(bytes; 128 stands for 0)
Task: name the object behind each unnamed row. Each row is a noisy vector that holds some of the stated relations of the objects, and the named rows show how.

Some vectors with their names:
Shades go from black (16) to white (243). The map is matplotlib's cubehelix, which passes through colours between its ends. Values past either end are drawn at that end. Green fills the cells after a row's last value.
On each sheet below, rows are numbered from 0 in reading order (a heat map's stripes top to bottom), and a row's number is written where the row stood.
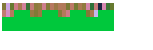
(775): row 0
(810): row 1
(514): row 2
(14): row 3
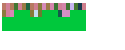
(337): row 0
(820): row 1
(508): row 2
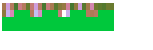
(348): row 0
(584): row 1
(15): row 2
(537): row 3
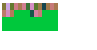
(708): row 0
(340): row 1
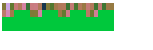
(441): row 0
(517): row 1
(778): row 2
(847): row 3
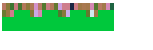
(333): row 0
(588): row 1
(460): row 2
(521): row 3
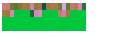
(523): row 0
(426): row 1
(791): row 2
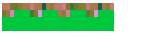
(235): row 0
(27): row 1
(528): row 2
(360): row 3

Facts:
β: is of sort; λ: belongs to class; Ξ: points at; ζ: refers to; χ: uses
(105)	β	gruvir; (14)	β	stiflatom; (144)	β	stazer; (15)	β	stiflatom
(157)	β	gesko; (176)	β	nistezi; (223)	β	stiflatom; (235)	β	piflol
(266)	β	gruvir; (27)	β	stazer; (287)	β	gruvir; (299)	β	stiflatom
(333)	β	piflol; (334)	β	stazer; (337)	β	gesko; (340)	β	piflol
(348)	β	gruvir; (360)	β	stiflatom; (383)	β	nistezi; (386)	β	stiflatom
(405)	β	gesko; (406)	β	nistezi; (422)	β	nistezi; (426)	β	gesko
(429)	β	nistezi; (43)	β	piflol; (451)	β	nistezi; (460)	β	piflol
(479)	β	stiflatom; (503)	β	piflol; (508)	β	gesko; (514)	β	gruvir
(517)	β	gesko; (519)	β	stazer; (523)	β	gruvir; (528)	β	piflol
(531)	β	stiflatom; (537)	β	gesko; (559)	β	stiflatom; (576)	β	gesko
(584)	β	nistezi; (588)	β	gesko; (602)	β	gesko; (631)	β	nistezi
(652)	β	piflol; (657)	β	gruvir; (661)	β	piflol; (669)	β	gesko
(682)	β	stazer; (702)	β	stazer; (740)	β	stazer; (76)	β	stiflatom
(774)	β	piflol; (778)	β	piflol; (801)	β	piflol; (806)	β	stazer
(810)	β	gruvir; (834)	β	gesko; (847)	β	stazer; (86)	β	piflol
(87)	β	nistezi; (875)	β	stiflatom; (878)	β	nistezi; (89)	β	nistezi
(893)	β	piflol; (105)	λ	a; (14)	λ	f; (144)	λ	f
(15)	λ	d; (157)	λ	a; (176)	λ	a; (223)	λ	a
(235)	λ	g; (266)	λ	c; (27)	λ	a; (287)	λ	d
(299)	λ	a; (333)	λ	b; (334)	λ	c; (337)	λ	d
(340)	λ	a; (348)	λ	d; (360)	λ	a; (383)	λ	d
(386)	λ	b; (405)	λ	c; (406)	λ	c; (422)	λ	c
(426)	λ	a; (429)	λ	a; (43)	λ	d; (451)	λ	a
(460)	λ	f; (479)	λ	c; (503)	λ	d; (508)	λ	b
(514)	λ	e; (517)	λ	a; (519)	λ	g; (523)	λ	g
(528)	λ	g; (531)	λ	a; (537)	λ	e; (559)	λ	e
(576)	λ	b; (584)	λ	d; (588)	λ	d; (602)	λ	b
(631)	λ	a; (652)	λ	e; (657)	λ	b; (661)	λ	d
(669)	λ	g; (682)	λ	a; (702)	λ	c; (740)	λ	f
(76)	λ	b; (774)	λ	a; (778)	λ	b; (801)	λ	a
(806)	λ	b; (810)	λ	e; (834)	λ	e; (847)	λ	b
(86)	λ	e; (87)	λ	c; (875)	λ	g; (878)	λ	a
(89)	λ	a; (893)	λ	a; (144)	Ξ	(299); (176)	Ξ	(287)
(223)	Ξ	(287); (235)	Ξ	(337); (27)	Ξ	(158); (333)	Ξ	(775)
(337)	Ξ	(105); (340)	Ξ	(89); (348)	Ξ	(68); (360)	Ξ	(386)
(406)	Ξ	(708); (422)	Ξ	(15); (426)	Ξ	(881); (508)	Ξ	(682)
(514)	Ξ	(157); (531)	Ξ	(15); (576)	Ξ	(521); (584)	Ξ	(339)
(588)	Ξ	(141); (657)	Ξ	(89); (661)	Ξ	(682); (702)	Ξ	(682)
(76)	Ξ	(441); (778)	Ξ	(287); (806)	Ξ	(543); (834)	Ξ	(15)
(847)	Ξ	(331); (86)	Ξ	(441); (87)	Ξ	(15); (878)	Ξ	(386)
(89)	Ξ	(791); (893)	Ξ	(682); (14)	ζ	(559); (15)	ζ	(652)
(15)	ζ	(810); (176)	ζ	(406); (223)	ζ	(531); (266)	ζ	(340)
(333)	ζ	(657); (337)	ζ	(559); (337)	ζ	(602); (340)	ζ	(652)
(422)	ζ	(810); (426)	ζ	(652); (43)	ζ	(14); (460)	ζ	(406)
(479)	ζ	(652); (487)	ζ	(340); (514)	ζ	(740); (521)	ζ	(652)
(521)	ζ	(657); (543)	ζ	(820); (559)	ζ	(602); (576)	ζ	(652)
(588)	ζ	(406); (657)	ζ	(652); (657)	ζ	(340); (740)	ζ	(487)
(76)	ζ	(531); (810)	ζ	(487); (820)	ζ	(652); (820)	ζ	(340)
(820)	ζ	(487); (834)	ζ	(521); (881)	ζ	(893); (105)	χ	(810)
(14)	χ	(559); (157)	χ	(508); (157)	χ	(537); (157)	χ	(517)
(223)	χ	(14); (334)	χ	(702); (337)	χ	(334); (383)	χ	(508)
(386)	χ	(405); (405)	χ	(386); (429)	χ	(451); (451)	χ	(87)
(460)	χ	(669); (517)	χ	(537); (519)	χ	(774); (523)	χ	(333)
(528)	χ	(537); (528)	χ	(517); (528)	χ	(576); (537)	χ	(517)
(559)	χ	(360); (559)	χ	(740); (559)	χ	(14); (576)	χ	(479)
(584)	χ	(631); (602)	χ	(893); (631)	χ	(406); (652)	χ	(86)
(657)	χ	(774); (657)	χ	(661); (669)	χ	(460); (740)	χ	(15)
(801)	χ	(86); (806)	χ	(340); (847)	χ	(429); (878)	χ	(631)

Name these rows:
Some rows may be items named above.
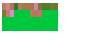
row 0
(406)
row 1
(537)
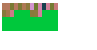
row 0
(514)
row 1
(740)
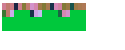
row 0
(144)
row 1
(893)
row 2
(426)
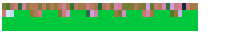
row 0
(834)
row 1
(514)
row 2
(406)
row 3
(479)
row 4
(669)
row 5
(791)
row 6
(460)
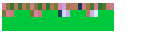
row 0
(576)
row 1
(576)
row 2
(702)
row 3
(531)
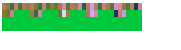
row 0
(76)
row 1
(602)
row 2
(521)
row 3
(383)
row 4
(682)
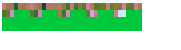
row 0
(176)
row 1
(89)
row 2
(602)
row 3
(652)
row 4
(87)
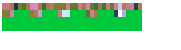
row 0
(517)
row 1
(405)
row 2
(87)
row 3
(657)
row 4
(661)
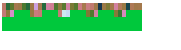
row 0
(559)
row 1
(287)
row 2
(422)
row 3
(157)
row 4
(105)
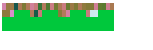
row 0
(223)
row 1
(386)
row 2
(86)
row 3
(87)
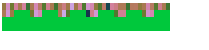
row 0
(543)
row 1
(43)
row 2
(487)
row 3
(682)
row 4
(266)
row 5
(43)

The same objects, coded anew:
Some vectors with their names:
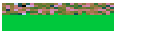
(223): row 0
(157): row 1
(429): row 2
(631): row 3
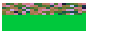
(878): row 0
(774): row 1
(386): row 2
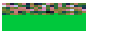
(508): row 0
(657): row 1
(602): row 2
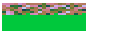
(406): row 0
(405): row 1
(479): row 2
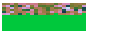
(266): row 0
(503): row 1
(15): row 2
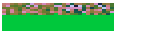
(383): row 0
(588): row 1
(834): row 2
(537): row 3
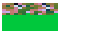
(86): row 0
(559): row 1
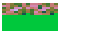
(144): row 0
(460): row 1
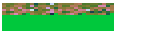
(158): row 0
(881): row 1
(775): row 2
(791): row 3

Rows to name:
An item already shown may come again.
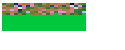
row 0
(652)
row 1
(299)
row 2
(86)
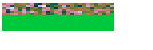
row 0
(15)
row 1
(76)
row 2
(287)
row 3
(517)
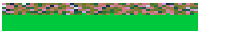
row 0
(893)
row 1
(89)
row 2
(559)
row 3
(340)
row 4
(426)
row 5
(661)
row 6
(528)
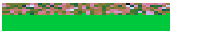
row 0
(157)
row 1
(682)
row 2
(14)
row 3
(43)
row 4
(86)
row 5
(406)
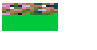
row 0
(87)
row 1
(778)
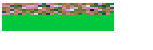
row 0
(334)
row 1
(422)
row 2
(740)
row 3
(531)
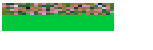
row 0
(576)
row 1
(337)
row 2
(89)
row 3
(537)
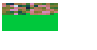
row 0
(333)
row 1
(441)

